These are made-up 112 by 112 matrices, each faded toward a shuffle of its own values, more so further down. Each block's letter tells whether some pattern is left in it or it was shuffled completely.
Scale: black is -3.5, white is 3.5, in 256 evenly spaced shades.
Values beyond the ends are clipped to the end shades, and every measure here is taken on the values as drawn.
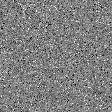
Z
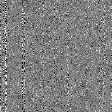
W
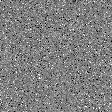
Z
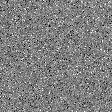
Z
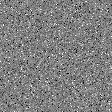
Z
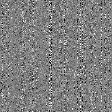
W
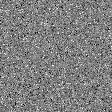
Z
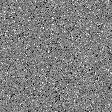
Z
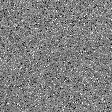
Z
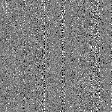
W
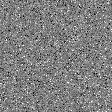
Z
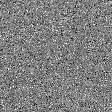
Z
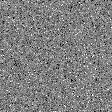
Z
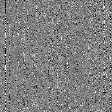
W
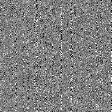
W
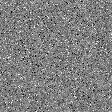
Z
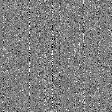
W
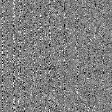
W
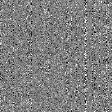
W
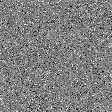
Z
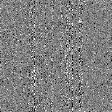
W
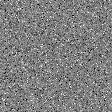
Z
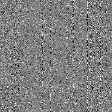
W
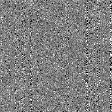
W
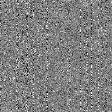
W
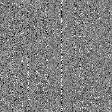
W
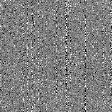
W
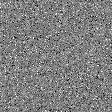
Z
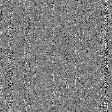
W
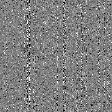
W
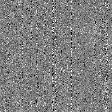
W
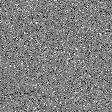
Z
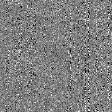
W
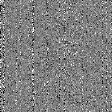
W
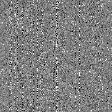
W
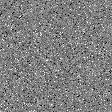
Z
